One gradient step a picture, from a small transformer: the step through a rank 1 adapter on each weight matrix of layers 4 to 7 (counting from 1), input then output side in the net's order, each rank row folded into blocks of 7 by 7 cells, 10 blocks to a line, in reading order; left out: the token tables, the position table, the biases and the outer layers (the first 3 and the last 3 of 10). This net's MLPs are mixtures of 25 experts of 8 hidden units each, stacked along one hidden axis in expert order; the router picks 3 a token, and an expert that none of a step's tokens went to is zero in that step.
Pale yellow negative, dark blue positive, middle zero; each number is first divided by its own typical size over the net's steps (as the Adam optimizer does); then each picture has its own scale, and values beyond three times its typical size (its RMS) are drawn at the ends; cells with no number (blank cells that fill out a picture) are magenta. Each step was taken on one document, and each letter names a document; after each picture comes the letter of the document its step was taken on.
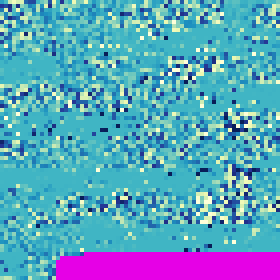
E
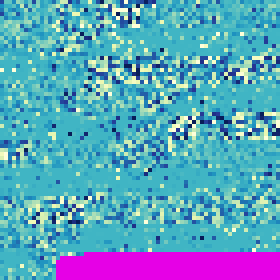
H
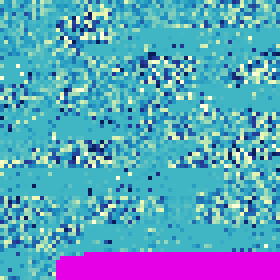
H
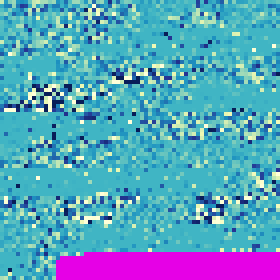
H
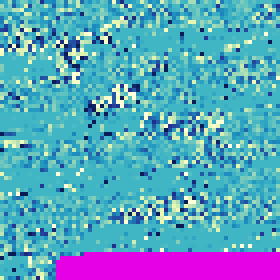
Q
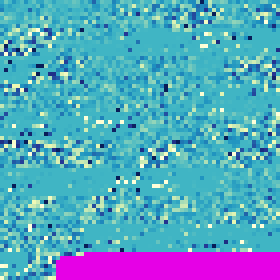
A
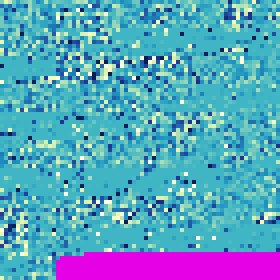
Q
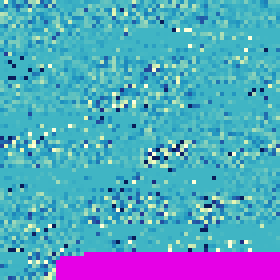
A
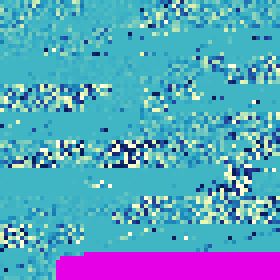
E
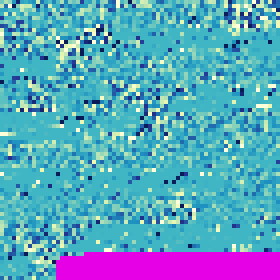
Q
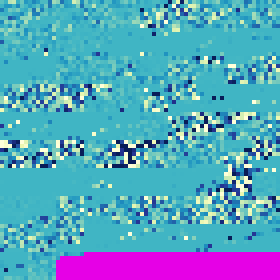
E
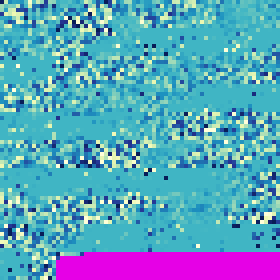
H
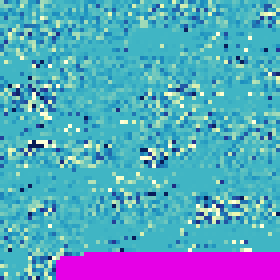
A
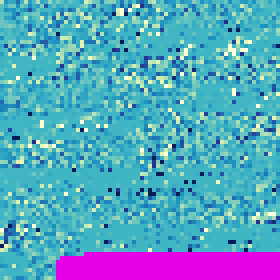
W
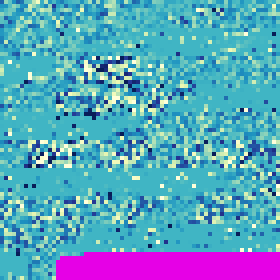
H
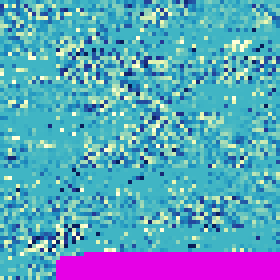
Q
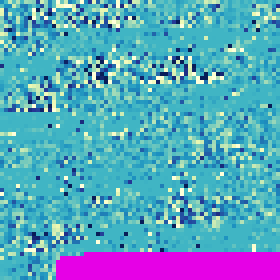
Q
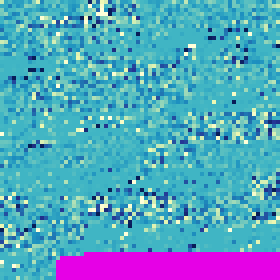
W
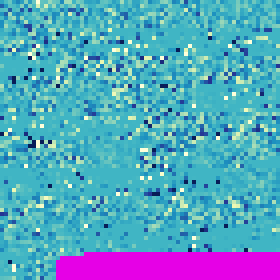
W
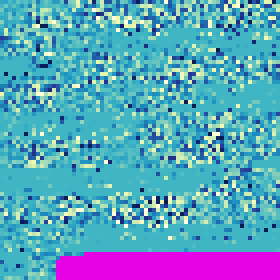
E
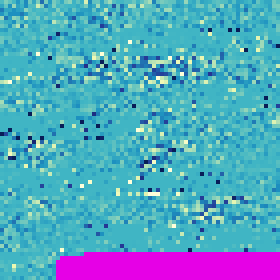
W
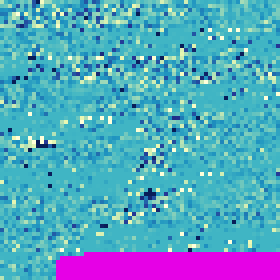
W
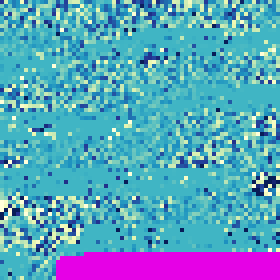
H
